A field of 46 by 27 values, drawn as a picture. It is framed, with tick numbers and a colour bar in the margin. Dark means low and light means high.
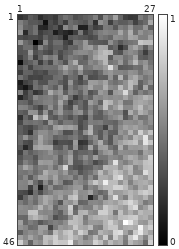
The ninth with the lowest average is the top left. Neither half mirrors the other. The values follow a bell shape. Values rise toward the bottom right. The ninth with the highest average is the bottom right. No regular stripes run through it.
